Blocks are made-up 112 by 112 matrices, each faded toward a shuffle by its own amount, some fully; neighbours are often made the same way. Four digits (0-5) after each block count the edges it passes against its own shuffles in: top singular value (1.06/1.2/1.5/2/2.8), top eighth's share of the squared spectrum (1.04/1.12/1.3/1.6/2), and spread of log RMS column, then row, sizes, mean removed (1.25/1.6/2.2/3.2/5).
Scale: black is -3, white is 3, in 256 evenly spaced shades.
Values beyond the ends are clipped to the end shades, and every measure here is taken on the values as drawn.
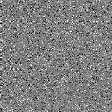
4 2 1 2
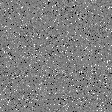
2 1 0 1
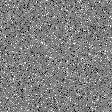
2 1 0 0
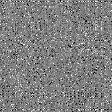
4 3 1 2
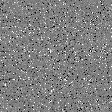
3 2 0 0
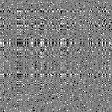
5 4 3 3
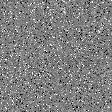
2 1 0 0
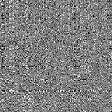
4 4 2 3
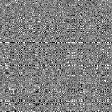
5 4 3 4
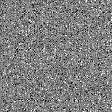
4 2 1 1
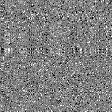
4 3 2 2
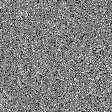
1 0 0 0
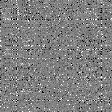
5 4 2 3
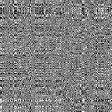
5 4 4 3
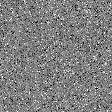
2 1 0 0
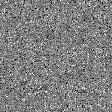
3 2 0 0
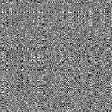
5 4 3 3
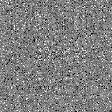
4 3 1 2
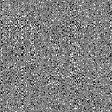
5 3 3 2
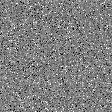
2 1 0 0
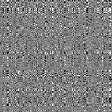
5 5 4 4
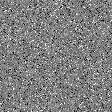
2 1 0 0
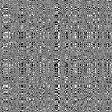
5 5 4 4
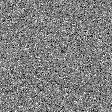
0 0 0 0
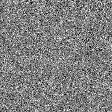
0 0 0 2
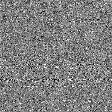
1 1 0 3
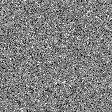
0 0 0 0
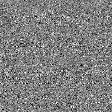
1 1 0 3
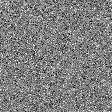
0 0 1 0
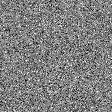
0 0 0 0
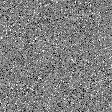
0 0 0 0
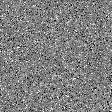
0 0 0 0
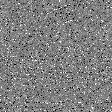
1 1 0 1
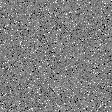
0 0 0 0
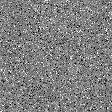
0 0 0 0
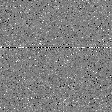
3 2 0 2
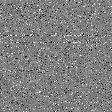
2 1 0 1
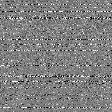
2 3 0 4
